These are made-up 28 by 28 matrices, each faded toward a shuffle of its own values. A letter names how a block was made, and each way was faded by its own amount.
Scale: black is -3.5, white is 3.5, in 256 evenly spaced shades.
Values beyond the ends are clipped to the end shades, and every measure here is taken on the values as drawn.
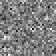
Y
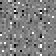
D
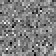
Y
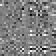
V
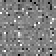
D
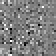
D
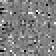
D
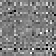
V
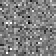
Y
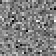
Y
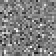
Y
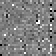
D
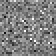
Y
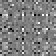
V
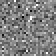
Y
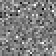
Y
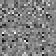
D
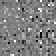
D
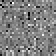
D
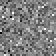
Y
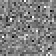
Y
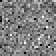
Y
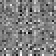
V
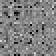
D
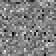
Y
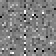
D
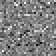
Y
